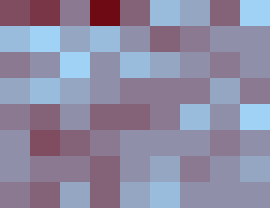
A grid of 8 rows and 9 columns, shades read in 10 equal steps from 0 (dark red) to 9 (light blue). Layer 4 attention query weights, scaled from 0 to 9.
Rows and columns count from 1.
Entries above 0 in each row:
8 9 9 9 9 9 9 9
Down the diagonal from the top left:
3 9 9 6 4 6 5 6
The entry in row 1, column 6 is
8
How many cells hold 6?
21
